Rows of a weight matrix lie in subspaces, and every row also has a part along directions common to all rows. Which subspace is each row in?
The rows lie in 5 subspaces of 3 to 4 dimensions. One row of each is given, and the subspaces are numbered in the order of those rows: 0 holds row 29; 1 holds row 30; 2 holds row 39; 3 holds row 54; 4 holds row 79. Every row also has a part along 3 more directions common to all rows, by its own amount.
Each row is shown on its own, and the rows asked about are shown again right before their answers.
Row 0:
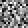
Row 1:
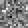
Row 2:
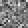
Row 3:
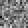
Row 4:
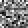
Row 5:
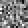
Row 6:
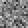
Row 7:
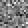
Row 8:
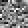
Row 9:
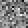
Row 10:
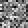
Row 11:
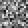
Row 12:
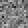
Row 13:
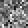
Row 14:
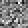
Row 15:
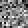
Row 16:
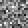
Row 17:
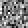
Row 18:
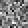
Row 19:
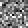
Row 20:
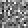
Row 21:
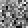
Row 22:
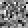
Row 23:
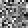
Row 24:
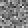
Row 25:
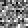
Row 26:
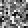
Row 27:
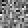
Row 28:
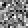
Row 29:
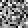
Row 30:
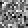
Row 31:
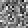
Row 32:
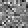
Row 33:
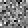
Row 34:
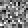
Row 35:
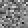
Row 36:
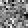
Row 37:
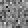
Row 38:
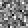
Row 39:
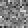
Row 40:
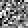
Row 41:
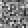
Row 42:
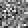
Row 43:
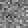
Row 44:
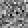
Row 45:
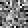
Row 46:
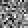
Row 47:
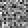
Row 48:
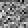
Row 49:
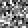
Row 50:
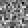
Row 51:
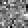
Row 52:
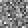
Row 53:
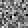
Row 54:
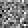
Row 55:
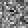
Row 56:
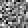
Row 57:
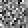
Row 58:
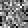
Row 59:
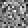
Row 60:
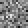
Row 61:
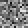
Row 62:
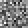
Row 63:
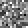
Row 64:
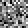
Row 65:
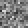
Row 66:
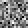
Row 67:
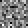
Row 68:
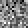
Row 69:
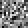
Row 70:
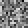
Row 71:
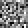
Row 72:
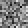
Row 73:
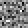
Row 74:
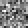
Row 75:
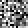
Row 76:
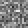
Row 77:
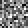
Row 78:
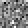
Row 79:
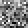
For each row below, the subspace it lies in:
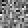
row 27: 1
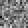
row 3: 2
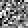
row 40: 3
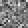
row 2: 4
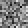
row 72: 2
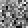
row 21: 4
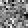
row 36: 3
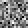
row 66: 2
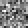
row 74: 3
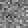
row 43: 2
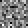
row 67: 4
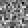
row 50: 1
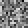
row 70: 0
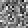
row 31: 0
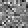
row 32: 4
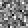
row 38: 1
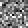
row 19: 1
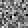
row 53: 4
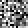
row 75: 0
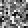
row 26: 3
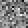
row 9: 0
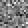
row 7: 0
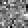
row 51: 3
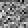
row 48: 3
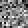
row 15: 2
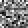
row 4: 4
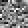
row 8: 1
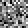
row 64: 0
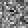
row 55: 0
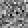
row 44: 1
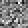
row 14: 1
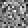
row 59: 0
